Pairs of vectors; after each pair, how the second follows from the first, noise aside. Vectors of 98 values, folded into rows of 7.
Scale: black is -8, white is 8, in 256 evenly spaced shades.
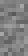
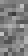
scaled up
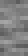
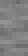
shrunk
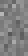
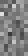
scaled up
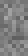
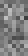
scaled up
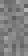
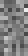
scaled up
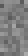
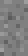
partly zeroed
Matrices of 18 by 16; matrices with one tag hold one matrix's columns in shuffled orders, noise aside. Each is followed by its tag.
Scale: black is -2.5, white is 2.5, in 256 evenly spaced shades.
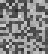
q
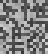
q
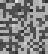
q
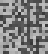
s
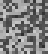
s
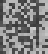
s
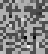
q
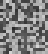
q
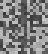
s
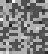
q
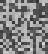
q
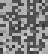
s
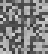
s
